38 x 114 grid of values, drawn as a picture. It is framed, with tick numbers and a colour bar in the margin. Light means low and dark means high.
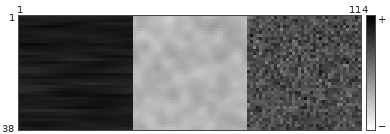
The table splits into one row of 3 panels. Panel 1,1: very high, streaked across, faint in contrast. Panel 1,2: low, blotchy, faint in contrast. Panel 1,3: high, fine-grained.
